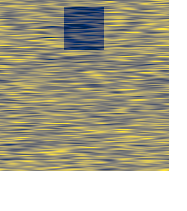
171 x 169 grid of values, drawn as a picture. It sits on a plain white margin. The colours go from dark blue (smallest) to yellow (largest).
The grain runs across in streaks. The top middle is the ninth with the lowest average. In the top middle lies a patch that is lower than the rest.
